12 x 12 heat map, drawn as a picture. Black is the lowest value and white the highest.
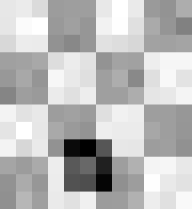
Ninth with the lowest average: bottom middle. Odd patch: lower, in the bottom middle. Roughest part: bottom middle.
